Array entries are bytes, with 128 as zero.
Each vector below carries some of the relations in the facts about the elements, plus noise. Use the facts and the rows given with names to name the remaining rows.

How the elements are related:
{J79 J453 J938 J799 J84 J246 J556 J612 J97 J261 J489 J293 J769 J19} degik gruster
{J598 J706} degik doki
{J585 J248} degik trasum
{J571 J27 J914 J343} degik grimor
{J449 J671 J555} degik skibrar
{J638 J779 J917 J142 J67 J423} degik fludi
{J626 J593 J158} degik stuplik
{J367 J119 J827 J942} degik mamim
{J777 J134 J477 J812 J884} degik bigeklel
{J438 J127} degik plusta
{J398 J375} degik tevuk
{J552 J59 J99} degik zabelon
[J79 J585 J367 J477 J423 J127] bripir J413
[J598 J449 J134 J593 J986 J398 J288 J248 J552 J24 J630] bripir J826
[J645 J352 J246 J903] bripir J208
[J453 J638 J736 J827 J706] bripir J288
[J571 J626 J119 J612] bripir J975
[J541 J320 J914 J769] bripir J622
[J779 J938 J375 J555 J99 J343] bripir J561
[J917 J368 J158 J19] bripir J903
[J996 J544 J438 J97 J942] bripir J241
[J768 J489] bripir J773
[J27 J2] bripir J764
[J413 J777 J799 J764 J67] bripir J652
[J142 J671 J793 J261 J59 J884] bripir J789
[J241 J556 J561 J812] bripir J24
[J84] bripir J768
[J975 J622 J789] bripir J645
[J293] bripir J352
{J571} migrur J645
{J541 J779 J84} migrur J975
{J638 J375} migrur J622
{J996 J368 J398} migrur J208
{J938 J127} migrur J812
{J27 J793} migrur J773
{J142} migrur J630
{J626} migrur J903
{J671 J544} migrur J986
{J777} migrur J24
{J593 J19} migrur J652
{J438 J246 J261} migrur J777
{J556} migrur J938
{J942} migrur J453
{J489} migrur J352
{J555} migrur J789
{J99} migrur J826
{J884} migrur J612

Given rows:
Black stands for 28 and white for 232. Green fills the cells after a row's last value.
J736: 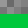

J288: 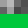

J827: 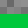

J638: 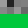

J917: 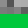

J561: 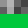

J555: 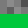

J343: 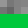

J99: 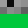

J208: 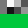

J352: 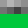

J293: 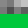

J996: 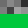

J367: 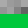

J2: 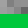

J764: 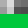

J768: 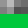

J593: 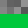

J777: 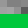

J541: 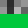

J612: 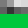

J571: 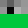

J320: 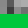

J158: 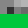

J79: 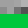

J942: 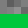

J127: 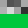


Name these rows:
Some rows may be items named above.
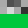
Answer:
J127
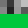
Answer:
J261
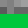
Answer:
J97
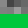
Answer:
J438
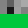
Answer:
J914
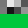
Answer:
J208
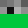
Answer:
J368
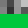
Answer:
J261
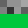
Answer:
J626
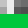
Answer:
J413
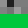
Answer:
J638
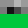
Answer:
J622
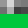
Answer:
J773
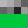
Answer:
J826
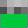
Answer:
J453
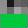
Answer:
J375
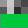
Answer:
J24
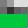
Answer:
J612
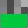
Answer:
J246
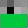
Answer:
J571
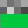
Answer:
J812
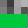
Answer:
J142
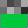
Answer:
J556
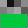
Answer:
J544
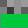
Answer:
J626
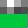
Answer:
J903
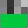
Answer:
J261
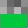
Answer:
J27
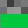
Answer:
J779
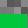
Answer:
J593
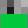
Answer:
J914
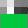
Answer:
J652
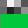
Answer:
J208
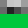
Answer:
J645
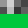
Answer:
J24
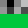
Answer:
J671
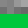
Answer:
J97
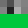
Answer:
J884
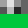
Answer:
J630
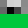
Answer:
J789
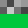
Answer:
J552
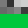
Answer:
J59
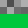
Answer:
J986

